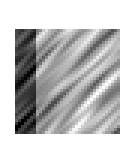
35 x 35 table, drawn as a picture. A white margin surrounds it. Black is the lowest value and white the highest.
The ninth with the lowest average is the bottom left. The grain runs diagonally up to the right. The right part is higher, past a seam about 20% of the way across.
